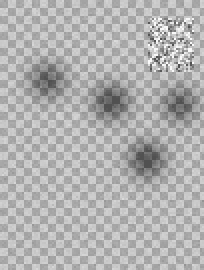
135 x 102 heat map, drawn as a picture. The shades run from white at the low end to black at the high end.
On average the colour sits 30% of the way up the scale. An odd patch, rougher than its surroundings, sits in the top right. No row or column stands out. There are four bumps.
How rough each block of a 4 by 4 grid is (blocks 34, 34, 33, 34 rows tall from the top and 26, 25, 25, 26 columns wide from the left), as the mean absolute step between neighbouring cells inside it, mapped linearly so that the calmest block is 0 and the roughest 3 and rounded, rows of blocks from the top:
0003 | 0000 | 0000 | 0000
